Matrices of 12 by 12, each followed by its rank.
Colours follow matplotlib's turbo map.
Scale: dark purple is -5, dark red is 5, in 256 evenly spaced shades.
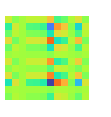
one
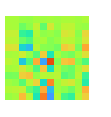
two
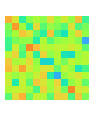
full rank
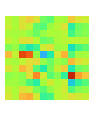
two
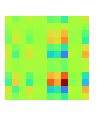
one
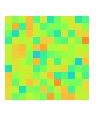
full rank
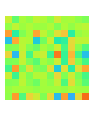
two
